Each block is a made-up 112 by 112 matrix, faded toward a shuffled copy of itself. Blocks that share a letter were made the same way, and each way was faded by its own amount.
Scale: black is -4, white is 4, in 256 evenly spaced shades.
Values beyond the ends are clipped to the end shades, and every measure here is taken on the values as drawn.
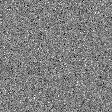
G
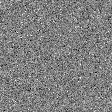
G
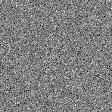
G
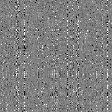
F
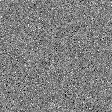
G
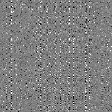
F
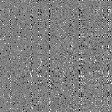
F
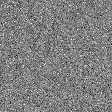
G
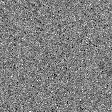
G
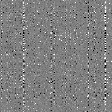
F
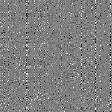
F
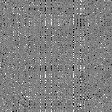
F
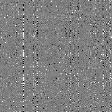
F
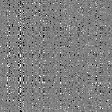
F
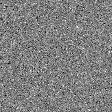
G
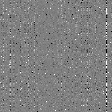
F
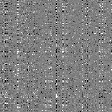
F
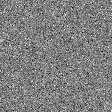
G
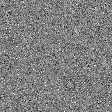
G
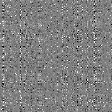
F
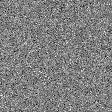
G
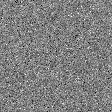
G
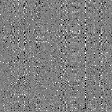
F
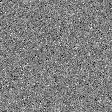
G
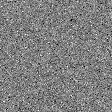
G
